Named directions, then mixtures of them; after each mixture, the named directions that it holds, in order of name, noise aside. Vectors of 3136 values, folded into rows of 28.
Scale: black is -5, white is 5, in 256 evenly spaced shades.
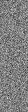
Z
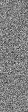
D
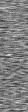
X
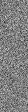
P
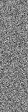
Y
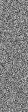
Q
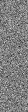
P, Y, Z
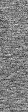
P, X, Y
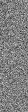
D, P, Y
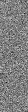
D, Y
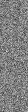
D, P, Z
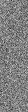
D, P, Z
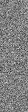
D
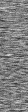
X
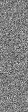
D, Z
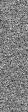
P, X, Y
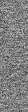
P, X, Z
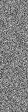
Y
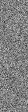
P, Q
